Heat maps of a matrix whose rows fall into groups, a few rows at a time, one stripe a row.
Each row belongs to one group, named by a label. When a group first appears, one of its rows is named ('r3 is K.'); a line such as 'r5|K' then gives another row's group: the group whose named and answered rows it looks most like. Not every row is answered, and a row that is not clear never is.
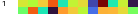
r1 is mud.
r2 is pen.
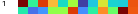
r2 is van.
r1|mud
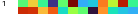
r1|pen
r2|mud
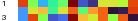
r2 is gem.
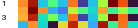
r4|pen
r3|pen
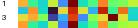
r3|pen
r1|van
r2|pen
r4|van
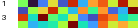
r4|van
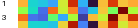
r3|van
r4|van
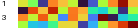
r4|van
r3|mud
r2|gem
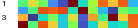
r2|gem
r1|pen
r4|mud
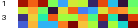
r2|pen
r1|mud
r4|gem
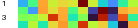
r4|gem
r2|mud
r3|mud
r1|gem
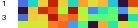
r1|gem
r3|gem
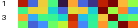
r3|van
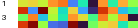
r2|mud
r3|pen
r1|mud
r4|pen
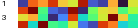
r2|pen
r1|gem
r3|pen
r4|mud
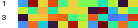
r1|gem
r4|pen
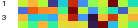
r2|gem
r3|van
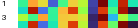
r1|pen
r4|pen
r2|pen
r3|mud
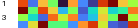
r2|mud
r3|van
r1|van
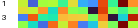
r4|van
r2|mud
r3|gem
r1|van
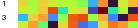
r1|mud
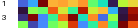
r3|gem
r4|van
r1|gem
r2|gem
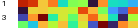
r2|gem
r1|mud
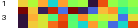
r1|mud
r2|van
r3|gem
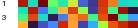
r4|van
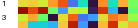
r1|mud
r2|mud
